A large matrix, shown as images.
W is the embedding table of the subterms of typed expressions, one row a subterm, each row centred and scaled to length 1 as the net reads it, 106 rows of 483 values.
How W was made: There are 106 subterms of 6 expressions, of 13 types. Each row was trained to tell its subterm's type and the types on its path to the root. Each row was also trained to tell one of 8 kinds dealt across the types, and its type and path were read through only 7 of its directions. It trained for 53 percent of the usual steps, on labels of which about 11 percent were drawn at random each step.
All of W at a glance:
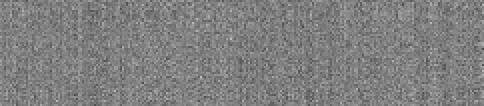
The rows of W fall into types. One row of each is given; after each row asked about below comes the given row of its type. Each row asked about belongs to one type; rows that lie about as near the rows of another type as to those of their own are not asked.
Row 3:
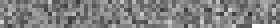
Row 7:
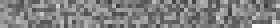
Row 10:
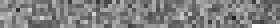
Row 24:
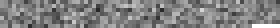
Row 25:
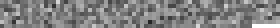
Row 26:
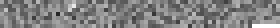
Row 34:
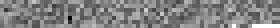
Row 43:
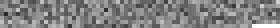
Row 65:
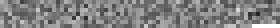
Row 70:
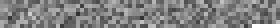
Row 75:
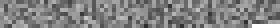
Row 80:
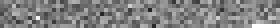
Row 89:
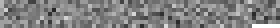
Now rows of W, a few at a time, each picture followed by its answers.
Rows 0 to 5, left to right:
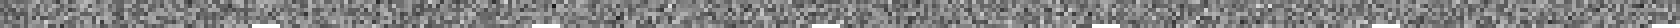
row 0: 26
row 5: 34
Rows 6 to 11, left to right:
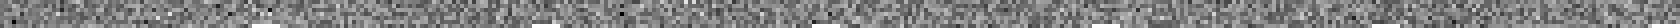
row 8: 70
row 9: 43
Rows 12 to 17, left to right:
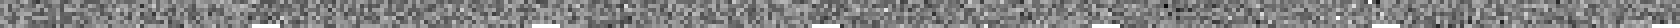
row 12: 10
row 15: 80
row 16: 3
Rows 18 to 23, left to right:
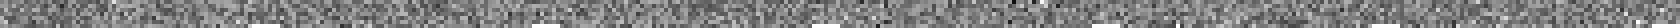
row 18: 24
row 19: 65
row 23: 80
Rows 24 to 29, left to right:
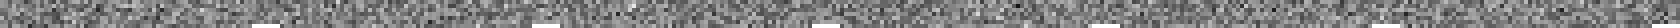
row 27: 80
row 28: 80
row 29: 70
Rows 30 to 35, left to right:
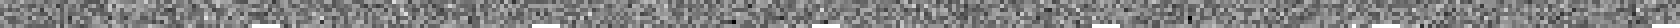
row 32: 7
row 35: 25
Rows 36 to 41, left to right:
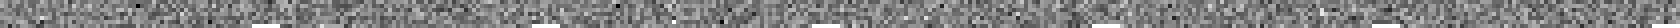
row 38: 34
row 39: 70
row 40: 65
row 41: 25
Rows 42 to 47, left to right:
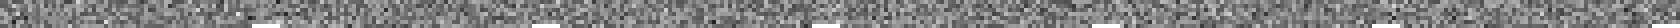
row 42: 25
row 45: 26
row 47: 70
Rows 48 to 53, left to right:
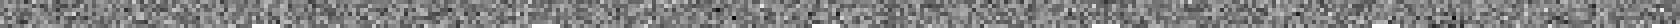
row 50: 70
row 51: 10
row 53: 10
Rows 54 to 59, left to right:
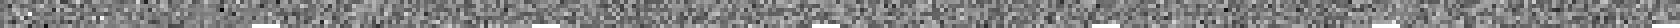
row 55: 65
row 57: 75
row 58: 26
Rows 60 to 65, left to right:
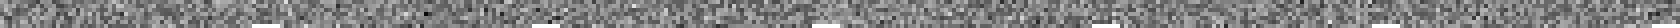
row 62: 26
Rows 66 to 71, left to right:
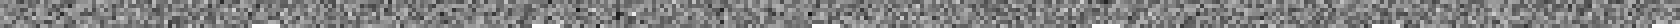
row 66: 75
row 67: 25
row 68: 70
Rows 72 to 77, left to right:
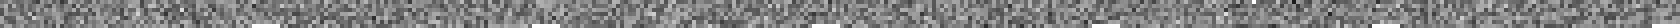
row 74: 34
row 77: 26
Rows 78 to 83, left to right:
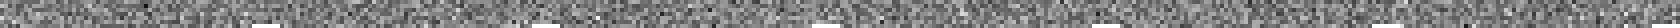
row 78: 43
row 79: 80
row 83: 65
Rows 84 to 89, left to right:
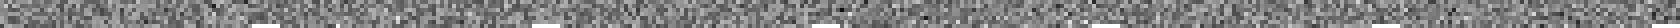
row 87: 80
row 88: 65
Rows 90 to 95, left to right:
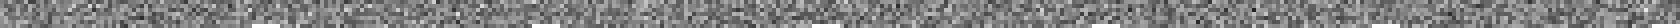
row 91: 25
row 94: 10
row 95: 10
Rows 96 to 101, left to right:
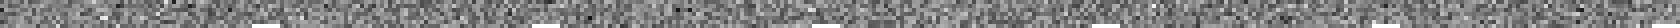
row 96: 7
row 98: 65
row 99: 10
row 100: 25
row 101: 26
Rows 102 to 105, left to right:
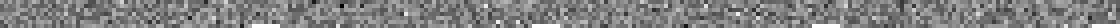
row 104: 89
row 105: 24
